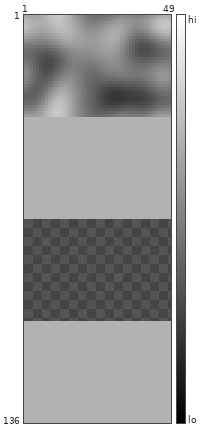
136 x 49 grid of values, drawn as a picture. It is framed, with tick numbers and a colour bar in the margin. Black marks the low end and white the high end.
The table splits into 4 rows of 1 panel. Panel 1,1: middling, smooth, strong in contrast. Panel 2,1: high, flat. Panel 3,1: low, checkered, faint in contrast. Panel 4,1: high, flat.
